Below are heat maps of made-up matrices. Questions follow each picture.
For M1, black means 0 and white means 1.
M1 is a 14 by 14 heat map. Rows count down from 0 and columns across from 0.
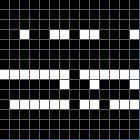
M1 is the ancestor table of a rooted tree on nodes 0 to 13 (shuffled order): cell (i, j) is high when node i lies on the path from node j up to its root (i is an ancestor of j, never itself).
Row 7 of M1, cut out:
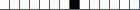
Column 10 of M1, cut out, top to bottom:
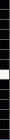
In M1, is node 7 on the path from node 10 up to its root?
yes
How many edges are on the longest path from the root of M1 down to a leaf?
4
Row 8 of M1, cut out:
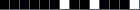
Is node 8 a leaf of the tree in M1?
no
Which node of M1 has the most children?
10
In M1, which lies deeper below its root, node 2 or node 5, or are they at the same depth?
the same depth
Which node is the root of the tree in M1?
7
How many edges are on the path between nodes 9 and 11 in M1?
4
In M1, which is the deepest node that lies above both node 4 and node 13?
10
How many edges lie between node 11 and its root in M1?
2
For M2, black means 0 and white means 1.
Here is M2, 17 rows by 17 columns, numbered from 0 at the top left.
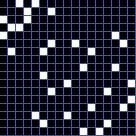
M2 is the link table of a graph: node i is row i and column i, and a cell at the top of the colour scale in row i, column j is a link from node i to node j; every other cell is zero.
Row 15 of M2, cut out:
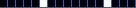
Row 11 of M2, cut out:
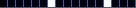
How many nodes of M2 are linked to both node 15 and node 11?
1
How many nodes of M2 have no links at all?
1
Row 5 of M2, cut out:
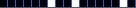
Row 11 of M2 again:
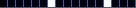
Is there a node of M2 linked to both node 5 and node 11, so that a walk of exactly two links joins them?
yes
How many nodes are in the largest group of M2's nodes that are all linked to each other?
2
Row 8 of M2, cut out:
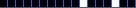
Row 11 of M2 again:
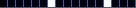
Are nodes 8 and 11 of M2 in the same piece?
yes
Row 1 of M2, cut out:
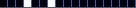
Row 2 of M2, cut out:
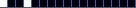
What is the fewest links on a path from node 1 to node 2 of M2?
2
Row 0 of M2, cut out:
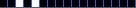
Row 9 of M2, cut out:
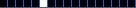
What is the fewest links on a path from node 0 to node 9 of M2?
6
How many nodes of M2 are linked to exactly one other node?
2
